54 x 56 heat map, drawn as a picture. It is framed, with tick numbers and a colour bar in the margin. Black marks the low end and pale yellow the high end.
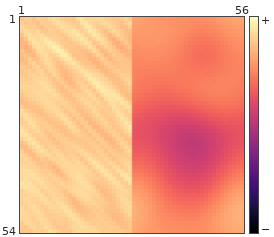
It is made of 1 by 2 panels. Panel 1,1: very high, slanting down to the right, faint in contrast. Panel 1,2: high, smooth.
